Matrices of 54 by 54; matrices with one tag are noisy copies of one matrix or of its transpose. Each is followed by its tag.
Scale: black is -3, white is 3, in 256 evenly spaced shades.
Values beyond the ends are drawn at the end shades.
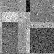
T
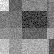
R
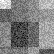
R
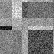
T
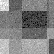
R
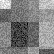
R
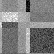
T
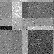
T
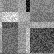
T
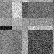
T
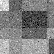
R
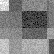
R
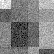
R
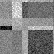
T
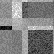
T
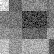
R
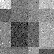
R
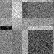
T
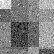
R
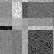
T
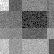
R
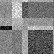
T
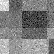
R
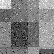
R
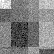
R
